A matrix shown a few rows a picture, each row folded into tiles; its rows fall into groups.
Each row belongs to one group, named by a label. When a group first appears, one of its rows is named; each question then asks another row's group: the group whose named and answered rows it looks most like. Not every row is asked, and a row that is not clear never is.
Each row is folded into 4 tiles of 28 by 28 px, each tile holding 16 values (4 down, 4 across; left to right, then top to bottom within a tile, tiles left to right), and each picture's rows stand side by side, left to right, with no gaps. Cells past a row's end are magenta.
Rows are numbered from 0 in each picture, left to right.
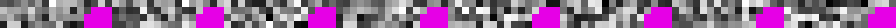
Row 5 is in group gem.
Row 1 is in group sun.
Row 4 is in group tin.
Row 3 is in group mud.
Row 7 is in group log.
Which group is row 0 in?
mud
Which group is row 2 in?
tin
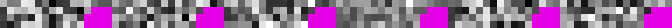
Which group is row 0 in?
sun
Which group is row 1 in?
gem
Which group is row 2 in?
sun
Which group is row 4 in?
mud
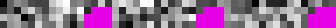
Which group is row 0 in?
mud
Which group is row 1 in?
gem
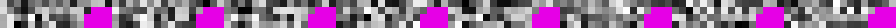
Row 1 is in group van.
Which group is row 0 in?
log
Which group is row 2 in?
log
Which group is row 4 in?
log
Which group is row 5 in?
mud
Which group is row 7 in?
mud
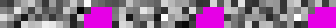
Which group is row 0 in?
gem
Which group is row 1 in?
mud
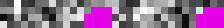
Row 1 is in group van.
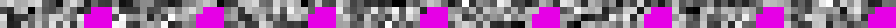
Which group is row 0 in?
gem
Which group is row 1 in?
log
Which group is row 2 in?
mud
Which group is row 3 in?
log
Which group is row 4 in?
mud
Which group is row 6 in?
log
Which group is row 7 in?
van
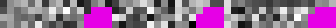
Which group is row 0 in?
mud
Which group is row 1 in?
gem
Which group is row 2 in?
log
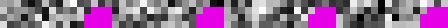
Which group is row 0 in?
tin
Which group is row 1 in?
gem
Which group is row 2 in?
van
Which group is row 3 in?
gem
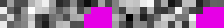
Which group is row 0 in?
van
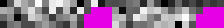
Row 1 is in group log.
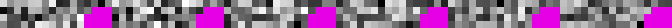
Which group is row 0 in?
gem
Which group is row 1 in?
sun
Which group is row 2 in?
mud
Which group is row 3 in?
mud
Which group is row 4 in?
sun
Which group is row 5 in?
tin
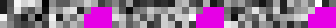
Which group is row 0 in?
gem
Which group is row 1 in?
log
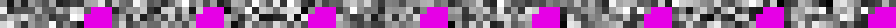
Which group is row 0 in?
log
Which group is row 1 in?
sun
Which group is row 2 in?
gem
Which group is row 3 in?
gem
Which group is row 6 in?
sun
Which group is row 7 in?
mud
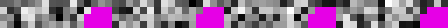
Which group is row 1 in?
mud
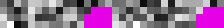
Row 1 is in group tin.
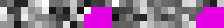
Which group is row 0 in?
van
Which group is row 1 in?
sun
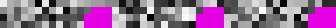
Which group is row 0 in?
sun
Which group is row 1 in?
log
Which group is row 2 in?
gem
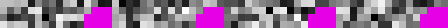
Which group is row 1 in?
log
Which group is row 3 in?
van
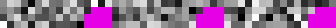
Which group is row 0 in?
tin
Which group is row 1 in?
sun
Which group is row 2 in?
van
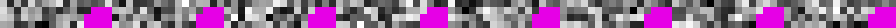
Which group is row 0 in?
van
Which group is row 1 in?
tin
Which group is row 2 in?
van
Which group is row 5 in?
tin
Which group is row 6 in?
tin
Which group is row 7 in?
mud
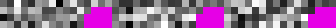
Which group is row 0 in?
tin
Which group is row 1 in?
log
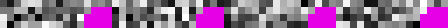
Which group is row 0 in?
gem
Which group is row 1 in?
sun
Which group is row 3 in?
tin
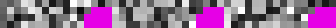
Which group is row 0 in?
sun
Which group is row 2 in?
gem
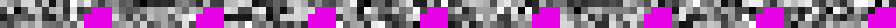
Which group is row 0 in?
sun
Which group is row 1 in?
log
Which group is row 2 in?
tin
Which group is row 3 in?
tin
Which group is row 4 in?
mud
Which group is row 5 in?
log
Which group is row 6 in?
sun
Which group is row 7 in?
sun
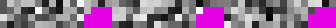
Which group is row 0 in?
gem
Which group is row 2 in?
tin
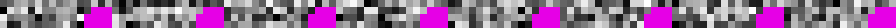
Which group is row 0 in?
gem
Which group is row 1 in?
log
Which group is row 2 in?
sun
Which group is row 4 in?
mud
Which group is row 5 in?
sun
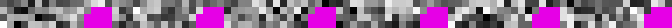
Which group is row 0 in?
log
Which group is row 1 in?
van
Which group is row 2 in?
gem
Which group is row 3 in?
mud
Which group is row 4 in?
gem
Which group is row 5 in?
log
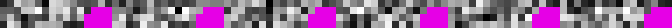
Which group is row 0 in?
mud
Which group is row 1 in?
log
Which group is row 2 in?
gem
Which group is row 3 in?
gem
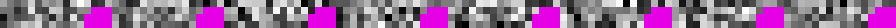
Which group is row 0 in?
sun
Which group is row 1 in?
van
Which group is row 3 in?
sun
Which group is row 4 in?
van
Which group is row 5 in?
van
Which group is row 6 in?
log
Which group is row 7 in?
gem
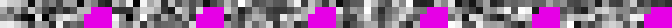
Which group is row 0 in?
tin
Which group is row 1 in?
van
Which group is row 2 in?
tin
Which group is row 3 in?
van
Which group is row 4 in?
log
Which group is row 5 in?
log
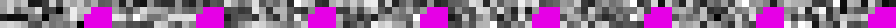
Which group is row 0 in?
tin
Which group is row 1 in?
log
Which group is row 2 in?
sun
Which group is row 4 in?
sun
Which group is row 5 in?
tin
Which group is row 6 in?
tin
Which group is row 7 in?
tin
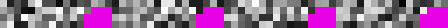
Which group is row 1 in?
mud
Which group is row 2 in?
mud
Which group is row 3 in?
van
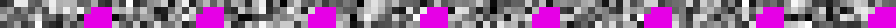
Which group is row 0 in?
mud
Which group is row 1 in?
tin
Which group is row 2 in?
gem
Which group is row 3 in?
van
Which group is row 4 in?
gem
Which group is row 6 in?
van
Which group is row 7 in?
tin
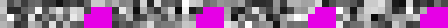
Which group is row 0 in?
log
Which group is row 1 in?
sun
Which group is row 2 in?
tin
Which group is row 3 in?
van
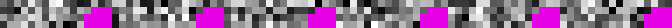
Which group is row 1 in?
sun
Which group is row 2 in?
sun
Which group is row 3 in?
tin
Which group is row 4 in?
van
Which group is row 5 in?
gem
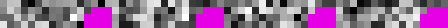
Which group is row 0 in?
tin
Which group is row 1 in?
van
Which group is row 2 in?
gem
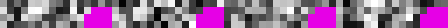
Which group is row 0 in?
van
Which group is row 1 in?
van
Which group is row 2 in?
mud
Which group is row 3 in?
van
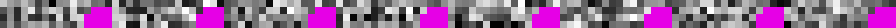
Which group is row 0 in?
sun
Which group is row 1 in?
log
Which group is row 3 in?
sun
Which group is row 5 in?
tin
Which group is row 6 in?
gem
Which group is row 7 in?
mud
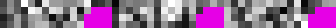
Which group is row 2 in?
van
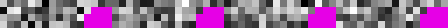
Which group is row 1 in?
tin
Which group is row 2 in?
mud
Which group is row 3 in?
tin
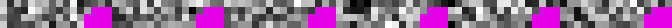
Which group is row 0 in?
van
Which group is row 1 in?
sun
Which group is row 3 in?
log
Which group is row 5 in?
mud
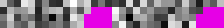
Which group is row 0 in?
sun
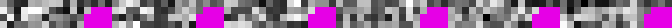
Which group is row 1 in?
tin
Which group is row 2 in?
tin
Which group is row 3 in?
sun
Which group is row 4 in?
van
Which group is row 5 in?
log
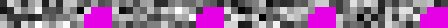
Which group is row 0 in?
gem
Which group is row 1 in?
log
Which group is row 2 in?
log
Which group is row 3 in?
gem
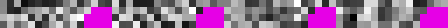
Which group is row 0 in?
log
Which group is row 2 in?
tin
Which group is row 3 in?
van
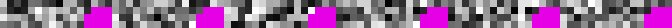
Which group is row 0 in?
log
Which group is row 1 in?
van
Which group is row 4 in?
sun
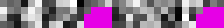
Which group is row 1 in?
sun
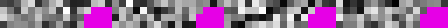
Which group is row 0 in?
mud
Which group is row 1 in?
tin
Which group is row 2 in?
gem
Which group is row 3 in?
log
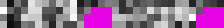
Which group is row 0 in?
van
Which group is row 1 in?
log
